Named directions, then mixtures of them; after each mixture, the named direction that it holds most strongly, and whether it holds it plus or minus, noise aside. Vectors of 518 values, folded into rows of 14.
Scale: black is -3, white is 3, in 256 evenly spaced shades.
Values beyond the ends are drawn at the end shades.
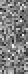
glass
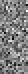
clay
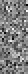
clay, plus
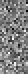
clay, minus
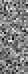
clay, plus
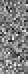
clay, minus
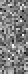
glass, plus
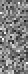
clay, minus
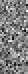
clay, plus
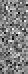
clay, plus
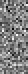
clay, minus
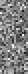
glass, plus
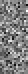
clay, plus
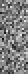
glass, minus
